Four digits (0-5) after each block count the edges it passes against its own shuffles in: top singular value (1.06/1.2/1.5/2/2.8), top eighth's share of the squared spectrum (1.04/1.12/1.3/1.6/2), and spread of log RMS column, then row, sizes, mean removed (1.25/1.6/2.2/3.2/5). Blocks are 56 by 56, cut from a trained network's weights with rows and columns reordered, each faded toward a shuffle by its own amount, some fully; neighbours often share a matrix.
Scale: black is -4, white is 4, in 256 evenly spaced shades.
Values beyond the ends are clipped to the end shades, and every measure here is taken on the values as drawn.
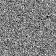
0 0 0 0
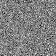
1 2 0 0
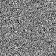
2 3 1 0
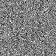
2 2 0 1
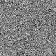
2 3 0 1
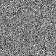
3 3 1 1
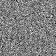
1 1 0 0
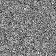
0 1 0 0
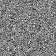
2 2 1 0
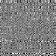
4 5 2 3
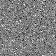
0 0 0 0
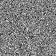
0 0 0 0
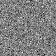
1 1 0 0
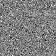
1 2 0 0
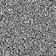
2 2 0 0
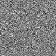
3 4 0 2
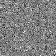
2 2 0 1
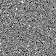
0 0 0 0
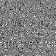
2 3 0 1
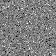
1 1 0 0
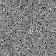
0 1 0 0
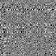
3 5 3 2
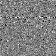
2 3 0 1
